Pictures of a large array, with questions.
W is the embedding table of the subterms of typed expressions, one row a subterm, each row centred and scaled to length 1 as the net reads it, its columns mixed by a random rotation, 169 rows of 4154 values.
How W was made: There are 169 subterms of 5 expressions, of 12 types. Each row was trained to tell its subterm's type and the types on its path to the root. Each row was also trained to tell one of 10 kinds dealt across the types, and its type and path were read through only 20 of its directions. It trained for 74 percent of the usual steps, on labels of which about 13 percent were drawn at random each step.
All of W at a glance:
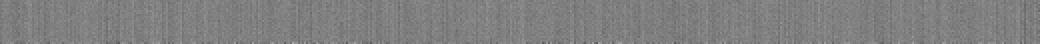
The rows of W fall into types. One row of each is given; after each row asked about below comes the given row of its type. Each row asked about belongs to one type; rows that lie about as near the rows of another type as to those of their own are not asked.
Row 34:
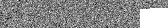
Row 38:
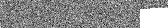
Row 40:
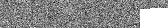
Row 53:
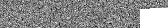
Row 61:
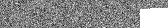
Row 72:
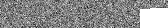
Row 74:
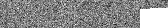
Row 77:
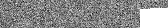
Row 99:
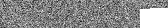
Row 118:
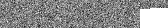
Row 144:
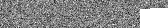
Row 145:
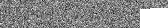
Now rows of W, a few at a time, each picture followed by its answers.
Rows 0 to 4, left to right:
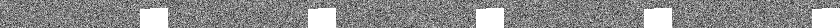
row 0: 61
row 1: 118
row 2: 118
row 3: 61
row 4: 118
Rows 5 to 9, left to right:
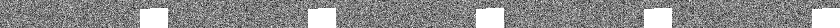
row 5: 34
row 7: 38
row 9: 72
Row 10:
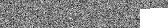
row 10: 77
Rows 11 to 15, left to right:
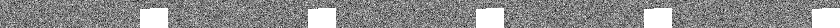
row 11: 118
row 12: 77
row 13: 118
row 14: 34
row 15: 144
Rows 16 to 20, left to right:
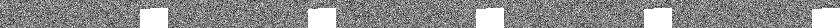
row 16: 77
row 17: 144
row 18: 38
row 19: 99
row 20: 144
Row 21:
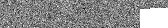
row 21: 40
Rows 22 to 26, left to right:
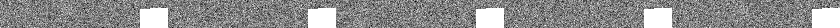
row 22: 40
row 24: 77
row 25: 61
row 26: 40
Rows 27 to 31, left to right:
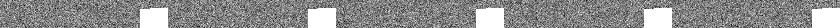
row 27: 74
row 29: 144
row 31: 53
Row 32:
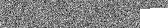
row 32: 99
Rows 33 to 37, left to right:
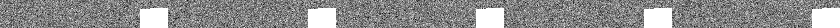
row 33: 77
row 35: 118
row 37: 38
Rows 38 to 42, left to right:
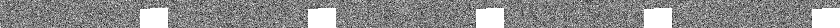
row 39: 145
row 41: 144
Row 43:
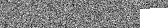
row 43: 40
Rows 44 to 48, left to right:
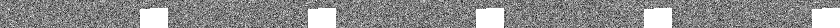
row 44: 61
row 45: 74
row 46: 99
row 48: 74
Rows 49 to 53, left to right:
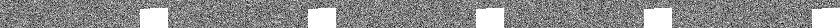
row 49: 34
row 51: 61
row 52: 40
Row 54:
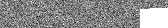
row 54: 61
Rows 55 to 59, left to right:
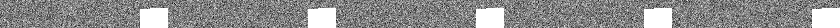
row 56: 99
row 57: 38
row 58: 118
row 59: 144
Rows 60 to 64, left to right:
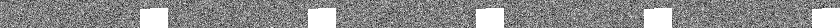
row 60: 145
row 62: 53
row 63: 77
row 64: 61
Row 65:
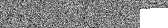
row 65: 34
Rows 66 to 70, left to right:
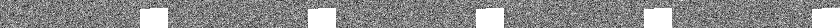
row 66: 99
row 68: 34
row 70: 38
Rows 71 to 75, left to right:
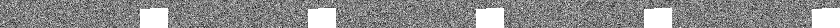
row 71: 74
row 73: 118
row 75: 40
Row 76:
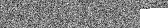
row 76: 34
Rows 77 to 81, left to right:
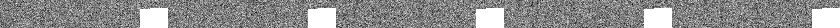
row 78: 144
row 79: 34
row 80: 99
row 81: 40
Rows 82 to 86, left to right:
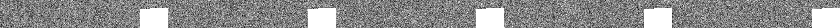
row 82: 34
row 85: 40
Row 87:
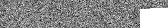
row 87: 53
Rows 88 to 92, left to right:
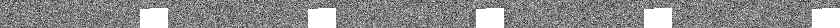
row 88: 72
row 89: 144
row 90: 77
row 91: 74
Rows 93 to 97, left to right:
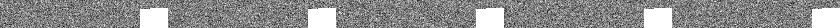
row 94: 77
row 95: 118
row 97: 38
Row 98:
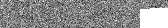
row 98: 38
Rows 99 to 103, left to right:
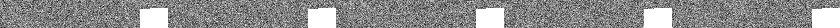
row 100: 118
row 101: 74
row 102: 77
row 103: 40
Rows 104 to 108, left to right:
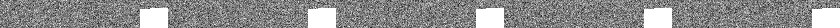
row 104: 74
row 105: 72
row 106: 145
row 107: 38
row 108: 72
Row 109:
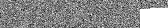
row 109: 99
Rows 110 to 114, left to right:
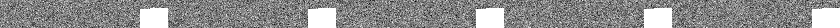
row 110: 38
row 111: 77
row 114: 77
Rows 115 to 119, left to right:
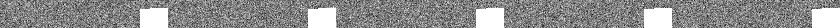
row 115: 74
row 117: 77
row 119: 99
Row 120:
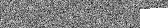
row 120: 61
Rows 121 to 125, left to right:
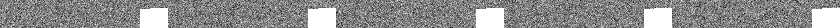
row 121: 72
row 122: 145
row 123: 34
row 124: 145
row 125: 99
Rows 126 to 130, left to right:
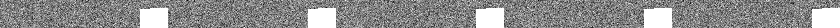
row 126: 145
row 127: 34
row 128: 99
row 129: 74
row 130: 38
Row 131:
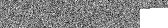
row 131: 99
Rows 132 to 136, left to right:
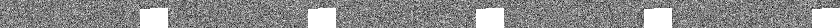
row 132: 61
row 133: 38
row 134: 38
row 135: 77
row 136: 61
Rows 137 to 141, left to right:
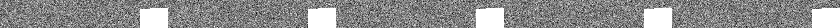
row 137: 144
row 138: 53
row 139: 118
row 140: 38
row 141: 144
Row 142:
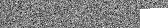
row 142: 72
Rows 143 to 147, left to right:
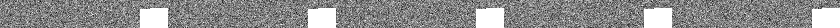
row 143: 72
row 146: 74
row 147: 74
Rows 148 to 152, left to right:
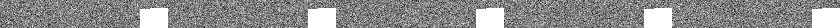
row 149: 72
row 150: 145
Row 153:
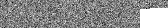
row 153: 40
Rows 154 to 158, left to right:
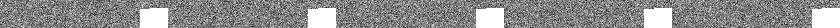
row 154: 144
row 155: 72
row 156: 118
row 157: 61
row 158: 74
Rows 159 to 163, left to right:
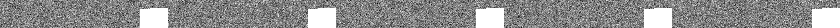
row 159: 77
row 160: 38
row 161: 74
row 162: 145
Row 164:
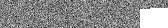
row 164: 99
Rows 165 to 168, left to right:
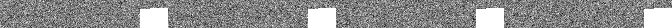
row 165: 38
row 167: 77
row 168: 99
